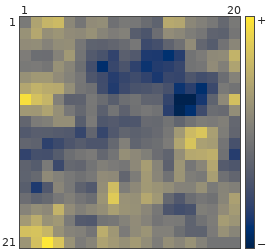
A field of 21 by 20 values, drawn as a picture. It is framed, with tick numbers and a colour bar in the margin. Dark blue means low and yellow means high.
Mirror symmetry: none. Average level on the scale: 50%. Grain: blotchy. Stripes: none.
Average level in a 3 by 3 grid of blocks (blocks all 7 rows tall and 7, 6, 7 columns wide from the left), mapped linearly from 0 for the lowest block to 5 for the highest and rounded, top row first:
402 / 223 / 453
